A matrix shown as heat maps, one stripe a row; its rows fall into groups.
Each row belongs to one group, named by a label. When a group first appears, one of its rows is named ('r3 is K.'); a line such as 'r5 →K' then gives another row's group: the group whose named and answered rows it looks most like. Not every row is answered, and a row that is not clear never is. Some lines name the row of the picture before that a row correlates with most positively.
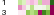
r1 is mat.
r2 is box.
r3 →box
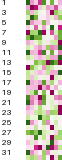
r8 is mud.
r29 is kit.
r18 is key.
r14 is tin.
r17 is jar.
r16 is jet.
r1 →jar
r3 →jet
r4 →mud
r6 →kit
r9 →box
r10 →mat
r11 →jar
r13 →box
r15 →mat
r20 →jar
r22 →box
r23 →box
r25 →jar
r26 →jet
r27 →mud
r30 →mat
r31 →jar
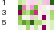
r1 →mat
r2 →jar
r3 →tin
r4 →jet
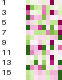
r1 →jet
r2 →tin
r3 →tin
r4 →jar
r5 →box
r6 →jar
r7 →box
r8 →mat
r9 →jet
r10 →jar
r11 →jar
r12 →jet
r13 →jet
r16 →mat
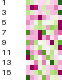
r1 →mat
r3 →mat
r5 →box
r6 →box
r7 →jar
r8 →key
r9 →jet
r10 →box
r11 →jar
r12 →tin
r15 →box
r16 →jar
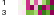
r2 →mat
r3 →box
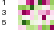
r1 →mat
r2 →mud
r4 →jet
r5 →mud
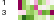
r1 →tin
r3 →box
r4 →mud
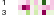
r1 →kit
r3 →jet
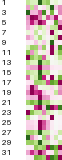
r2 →kit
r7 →jet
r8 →box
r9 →kit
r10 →jet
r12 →tin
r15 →mud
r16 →tin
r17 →box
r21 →mud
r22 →mat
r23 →tin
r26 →key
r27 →mud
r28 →jar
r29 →mud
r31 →key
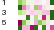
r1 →mat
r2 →jar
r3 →mat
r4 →jet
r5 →tin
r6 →jar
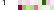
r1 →kit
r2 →tin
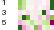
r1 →mat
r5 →box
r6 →jar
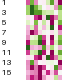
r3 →mud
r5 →jet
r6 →kit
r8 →tin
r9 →tin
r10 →jar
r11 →tin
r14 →key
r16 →key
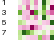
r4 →kit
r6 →key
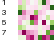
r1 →kit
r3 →jar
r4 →key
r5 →tin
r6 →mat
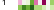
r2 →mud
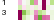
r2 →jet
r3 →tin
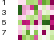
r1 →box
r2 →jar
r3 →jar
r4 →box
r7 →jet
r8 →tin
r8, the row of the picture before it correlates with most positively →3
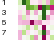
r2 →box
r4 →kit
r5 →key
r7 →kit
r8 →tin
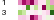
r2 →jet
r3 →mat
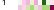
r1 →kit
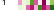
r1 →tin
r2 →mat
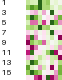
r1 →mud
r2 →mud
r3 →kit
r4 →mud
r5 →kit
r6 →mud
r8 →kit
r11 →kit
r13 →mud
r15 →mud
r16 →mat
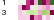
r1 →mat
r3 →box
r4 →key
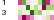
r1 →kit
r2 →jet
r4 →key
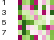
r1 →tin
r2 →jar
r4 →tin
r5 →mud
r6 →kit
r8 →tin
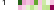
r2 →box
